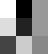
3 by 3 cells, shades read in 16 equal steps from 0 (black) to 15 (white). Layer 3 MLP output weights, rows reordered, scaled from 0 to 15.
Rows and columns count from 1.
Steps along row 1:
down up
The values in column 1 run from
4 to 15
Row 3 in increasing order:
4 8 12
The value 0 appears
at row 1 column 2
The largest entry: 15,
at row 1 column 1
